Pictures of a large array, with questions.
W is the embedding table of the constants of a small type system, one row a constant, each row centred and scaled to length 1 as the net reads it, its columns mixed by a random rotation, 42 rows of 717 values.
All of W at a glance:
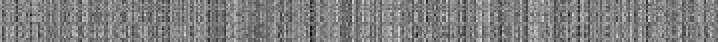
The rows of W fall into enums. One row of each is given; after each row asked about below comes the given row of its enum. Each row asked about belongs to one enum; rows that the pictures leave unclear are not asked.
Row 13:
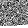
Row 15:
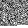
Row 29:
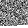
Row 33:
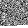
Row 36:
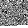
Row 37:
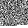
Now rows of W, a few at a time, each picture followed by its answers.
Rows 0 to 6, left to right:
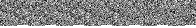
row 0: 29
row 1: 13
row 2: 29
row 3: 33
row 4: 33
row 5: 37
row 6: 36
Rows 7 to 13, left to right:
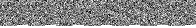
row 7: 13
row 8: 13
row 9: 37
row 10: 36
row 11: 29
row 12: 15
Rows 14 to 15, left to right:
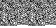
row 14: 15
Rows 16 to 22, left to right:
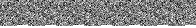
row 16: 13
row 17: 29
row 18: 13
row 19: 33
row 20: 13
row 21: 29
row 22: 15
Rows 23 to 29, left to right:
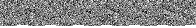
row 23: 37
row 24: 33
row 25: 37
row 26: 36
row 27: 33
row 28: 36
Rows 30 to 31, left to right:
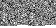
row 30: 15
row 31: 33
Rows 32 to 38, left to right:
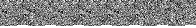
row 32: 36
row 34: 36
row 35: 36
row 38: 15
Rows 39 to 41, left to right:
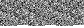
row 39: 29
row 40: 33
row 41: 29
